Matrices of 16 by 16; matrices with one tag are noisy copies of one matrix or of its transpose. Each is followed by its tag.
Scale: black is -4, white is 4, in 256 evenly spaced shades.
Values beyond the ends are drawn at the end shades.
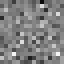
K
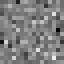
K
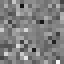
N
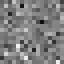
N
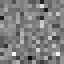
K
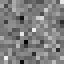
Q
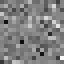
N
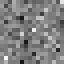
Q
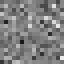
N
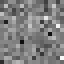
N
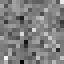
Q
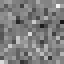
Q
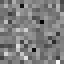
N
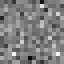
K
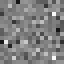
K
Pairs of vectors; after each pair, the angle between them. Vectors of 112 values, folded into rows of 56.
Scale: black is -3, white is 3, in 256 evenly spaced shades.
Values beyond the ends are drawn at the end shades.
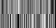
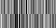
orthogonal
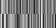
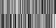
orthogonal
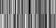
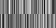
partly opposed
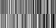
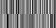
orthogonal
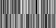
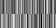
orthogonal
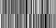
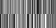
nearly opposite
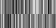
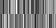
partly opposed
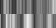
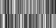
partly opposed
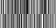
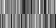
partly aligned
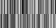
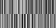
orthogonal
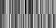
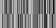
partly opposed
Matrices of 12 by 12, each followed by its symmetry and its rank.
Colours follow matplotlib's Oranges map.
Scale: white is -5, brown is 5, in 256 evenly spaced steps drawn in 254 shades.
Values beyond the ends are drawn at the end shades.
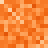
symmetric, full rank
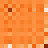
symmetric, rank two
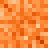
symmetric, full rank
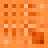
symmetric, rank two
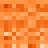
neither, rank two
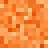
antisymmetric, full rank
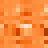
neither, rank two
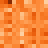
neither, rank two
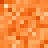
symmetric, full rank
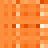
neither, rank one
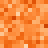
antisymmetric, full rank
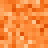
antisymmetric, full rank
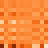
neither, rank one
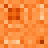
symmetric, rank two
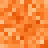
symmetric, full rank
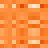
neither, rank one
